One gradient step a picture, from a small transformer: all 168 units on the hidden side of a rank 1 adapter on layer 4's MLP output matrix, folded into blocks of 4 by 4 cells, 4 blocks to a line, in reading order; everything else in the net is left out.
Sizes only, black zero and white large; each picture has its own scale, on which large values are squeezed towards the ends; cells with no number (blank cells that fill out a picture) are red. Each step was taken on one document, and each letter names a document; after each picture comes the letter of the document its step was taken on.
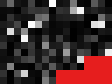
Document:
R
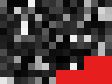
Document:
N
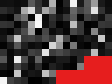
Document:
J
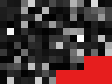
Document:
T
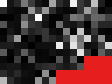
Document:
T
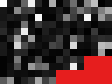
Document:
N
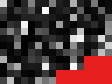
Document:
T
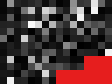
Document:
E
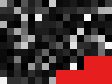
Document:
N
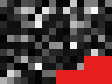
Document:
J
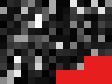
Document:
J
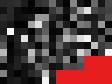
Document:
R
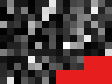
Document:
E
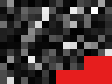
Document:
E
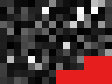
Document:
E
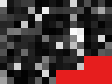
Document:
T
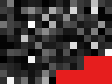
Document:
E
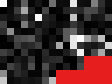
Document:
T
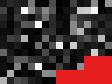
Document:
J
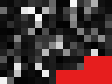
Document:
J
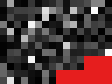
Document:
E
